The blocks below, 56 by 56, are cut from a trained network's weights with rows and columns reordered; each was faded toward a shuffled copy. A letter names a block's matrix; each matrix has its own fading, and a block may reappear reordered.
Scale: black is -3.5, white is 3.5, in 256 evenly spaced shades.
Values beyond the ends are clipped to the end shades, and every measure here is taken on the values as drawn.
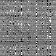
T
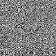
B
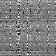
T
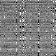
T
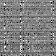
T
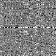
B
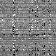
T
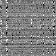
T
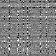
T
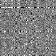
B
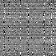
T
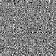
B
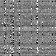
T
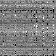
T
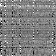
T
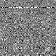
B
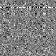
B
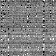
T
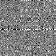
B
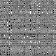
T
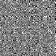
B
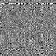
B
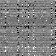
T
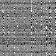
T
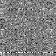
B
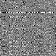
B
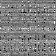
T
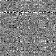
B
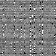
T
